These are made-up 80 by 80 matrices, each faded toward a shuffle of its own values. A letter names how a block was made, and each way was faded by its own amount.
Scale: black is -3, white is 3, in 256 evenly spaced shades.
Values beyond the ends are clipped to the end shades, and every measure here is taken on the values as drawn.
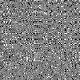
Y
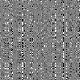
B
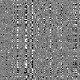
B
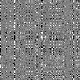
B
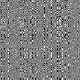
B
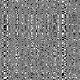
B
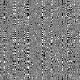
B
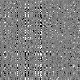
B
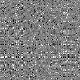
Y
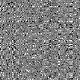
Y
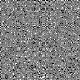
Y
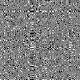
Y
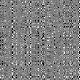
B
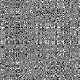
Y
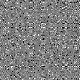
Y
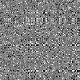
Y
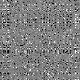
Y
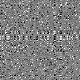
Y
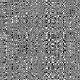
B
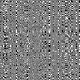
B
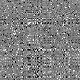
Y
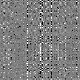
B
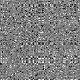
Y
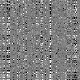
B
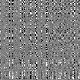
B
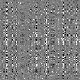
B
